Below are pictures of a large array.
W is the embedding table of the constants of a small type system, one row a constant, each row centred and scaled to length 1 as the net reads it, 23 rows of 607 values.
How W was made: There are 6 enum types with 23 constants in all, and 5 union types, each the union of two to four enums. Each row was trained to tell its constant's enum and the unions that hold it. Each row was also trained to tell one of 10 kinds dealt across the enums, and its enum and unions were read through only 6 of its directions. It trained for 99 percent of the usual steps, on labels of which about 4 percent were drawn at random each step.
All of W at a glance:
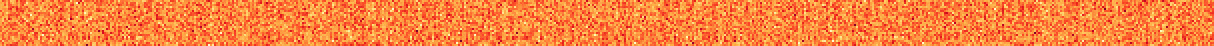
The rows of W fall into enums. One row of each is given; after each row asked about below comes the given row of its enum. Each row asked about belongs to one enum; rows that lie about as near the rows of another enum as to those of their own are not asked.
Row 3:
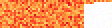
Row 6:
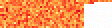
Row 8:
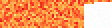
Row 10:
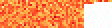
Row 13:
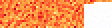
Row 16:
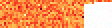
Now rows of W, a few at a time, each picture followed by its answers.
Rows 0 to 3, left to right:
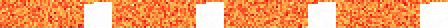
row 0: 10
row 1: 8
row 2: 8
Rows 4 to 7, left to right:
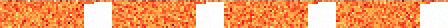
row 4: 8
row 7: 6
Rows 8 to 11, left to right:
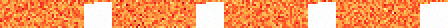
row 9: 8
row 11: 3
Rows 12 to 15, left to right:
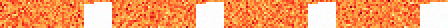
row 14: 3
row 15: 13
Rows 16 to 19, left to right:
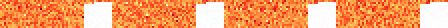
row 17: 6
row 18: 16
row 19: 16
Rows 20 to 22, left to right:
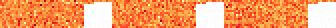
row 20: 13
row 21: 3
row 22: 3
